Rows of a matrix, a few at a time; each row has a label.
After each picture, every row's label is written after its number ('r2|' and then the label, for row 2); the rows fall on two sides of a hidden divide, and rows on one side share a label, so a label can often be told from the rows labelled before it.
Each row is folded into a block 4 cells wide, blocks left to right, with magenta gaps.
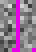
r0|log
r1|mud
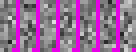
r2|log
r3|log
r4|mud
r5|mud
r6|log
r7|log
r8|mud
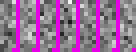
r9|log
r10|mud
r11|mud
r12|mud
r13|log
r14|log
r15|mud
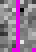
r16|mud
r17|mud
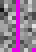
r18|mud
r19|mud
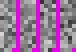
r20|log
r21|mud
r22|mud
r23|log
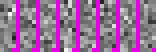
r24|mud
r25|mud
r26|mud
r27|mud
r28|mud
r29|log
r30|log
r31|mud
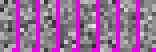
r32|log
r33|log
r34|mud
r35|mud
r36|log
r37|mud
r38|mud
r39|mud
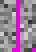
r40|log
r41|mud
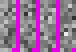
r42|log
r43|log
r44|mud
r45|mud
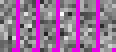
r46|log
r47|log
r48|log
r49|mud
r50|mud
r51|mud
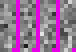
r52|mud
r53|log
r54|log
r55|mud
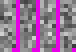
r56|log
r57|log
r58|mud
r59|mud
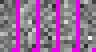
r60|log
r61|mud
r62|log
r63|mud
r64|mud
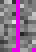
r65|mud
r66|log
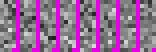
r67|mud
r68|mud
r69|log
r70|log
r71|log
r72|mud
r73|mud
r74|log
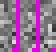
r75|log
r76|log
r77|mud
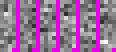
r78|log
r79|mud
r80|mud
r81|log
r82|log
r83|mud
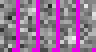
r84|mud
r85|mud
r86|mud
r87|mud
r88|mud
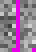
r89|mud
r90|mud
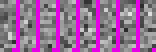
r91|mud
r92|mud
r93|mud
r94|log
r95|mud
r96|mud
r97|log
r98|mud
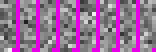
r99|log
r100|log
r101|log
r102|mud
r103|log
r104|mud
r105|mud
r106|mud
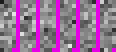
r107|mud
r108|mud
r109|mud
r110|mud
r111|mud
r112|log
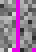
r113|mud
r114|mud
